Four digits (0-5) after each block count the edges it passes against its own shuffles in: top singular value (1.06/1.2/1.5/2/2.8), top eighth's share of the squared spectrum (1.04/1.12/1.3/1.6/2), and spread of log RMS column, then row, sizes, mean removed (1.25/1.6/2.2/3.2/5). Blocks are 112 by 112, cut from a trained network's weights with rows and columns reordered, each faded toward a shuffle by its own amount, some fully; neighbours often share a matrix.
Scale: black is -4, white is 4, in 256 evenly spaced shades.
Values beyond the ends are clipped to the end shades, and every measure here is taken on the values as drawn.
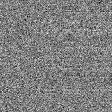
3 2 0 1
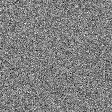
0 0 0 0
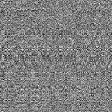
4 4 2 3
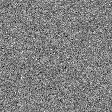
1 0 0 0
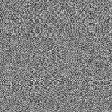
5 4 1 2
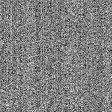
3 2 1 0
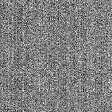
4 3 2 1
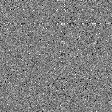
3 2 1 2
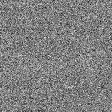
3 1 0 0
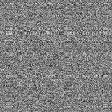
4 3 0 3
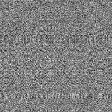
4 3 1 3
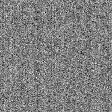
3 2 1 0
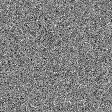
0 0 0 0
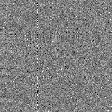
4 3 1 1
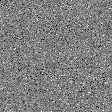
1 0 0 0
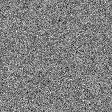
0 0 0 0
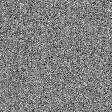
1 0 0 0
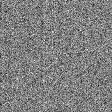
2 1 0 0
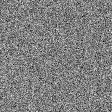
1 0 0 0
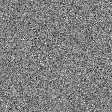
0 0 0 0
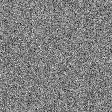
1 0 0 0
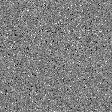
2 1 0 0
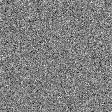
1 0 0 0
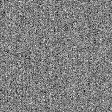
2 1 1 0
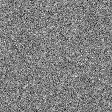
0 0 0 0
